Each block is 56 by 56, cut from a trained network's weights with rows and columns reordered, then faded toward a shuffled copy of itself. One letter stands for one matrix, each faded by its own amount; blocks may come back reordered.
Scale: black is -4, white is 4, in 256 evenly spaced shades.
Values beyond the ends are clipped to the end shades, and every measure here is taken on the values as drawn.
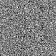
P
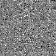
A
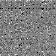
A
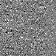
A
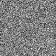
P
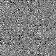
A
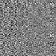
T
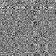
T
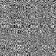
T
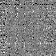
A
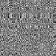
T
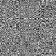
T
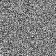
P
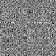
T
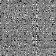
A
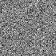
P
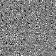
A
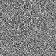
P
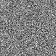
P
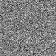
P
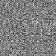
T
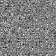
A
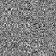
T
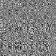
T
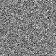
P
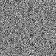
P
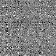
A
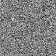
P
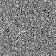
P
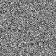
P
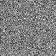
P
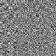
T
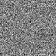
P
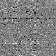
A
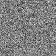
P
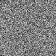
P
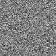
P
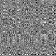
T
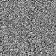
P
